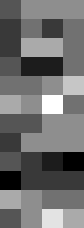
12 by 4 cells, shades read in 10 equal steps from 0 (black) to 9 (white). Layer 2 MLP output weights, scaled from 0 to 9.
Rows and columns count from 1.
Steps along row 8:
up same same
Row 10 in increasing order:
0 2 2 2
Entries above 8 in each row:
0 0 0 0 0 1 0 0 0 0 0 0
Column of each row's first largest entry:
2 2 2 4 4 3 3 2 1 2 1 3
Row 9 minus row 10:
3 0 -1 -2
